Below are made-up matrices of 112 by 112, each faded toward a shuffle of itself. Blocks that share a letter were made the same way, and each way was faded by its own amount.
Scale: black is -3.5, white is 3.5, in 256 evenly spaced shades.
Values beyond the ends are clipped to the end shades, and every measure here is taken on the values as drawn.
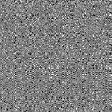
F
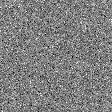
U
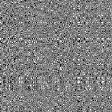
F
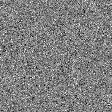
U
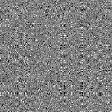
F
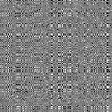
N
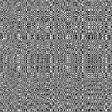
N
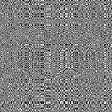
N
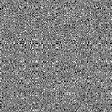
F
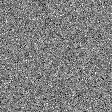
U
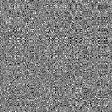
F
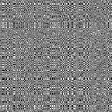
N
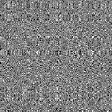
F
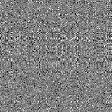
F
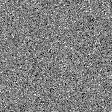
U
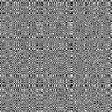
N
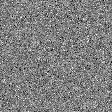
U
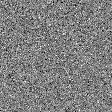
U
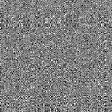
F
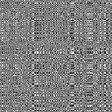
N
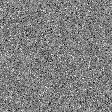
U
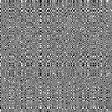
N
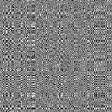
N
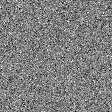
U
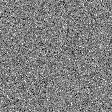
U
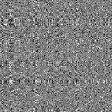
F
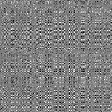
N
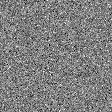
U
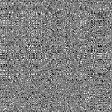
F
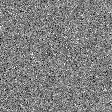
U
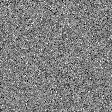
U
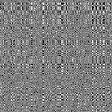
N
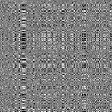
N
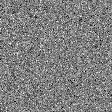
U
